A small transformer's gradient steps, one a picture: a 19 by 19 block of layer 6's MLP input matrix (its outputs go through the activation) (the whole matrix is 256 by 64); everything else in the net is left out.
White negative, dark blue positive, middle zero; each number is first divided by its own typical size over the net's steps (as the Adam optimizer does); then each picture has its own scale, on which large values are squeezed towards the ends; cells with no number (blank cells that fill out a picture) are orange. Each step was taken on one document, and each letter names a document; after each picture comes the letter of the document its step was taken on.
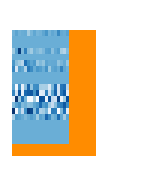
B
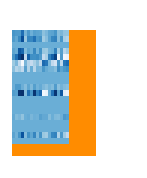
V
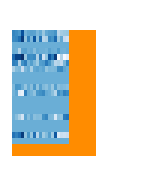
V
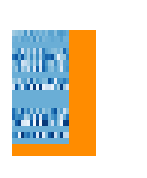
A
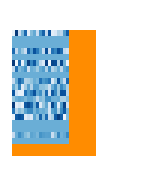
B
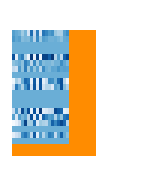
A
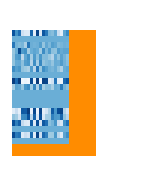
A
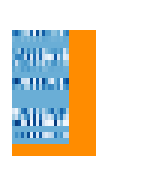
A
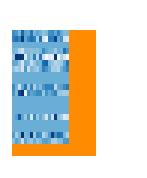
V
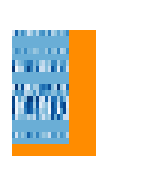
B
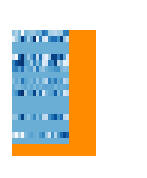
V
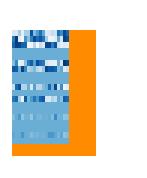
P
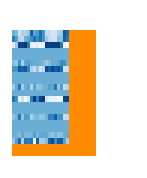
P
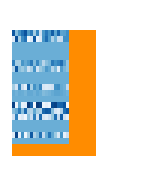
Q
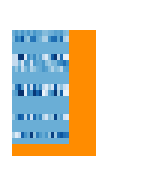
V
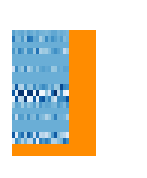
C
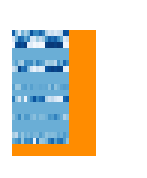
P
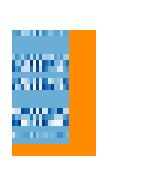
A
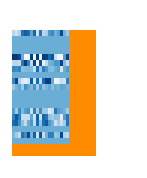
A
